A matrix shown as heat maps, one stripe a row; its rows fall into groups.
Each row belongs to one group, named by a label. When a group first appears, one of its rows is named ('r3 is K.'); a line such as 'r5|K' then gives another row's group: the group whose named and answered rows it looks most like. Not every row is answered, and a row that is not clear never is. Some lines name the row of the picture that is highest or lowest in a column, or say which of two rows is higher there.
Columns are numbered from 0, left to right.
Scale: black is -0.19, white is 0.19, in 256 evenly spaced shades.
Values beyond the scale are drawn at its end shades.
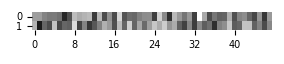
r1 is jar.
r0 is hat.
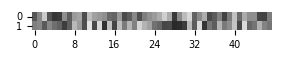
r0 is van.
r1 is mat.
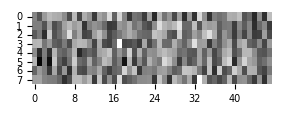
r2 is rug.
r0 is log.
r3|hat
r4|jar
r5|jar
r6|van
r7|hat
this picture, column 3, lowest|5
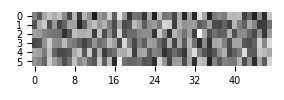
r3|log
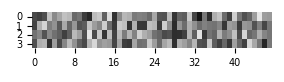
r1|van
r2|mat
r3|van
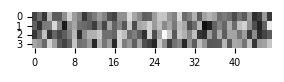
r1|jar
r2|van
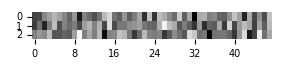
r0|log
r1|jar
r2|hat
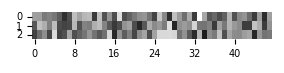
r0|hat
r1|van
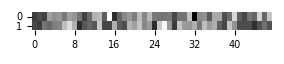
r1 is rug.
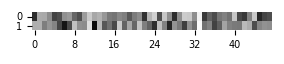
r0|van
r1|hat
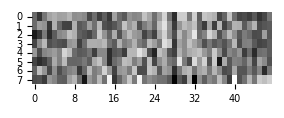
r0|rug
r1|van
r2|rug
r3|van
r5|rug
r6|van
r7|mat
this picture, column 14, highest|6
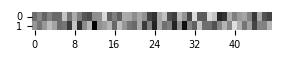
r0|rug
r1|log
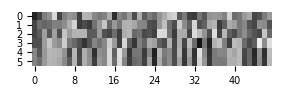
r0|jar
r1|rug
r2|rug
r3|log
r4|log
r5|log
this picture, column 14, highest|1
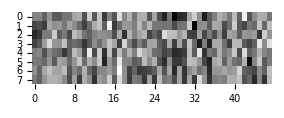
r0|mat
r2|jar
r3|log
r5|mat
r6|log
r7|log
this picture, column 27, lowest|4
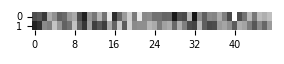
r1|jar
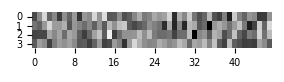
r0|van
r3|rug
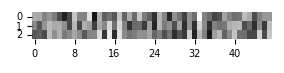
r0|hat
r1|log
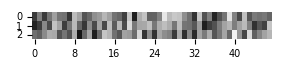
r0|jar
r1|jar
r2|log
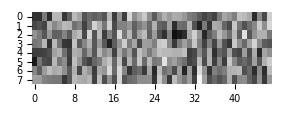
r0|jar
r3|van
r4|jar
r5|jar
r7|hat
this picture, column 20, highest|3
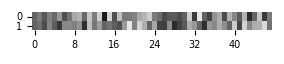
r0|mat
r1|mat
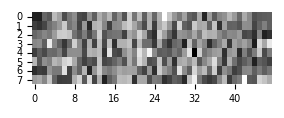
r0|jar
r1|rug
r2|rug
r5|rug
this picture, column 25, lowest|4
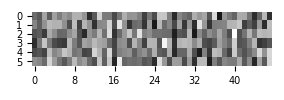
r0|rug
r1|log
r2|mat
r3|van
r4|mat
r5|hat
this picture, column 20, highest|3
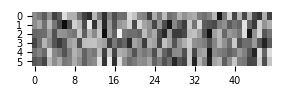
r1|hat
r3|van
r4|hat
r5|mat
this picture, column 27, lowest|1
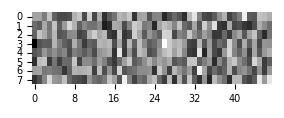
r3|jar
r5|van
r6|hat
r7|log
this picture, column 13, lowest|7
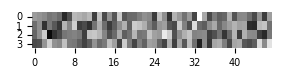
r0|hat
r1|rug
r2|van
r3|log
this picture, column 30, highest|2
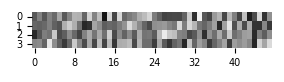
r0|mat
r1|rug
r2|jar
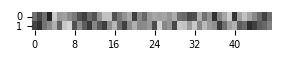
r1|rug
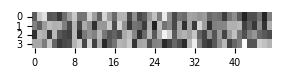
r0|van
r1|log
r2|van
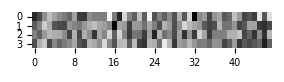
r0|log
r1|van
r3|van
